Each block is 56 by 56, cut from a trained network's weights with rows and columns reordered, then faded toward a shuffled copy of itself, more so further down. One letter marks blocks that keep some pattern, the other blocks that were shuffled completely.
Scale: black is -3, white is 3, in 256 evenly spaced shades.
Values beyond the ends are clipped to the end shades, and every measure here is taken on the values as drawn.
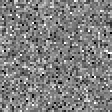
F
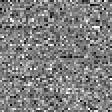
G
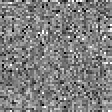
G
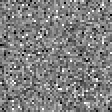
F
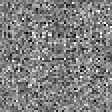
G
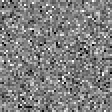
F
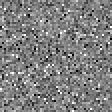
F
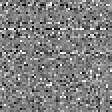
G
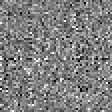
G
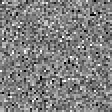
F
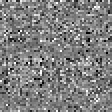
G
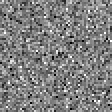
F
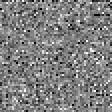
G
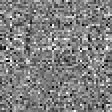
G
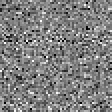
G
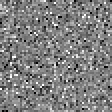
F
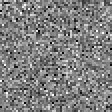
F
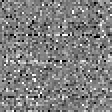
G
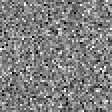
F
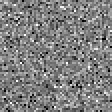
F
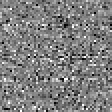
G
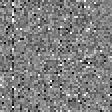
G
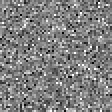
F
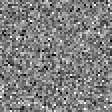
F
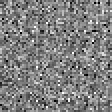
G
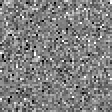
F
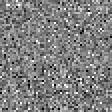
G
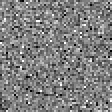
F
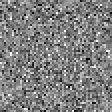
F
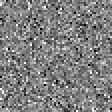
F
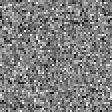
F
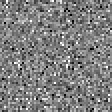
G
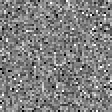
F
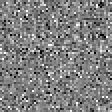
G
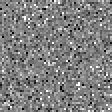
F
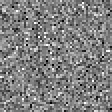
F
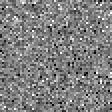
F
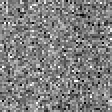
G
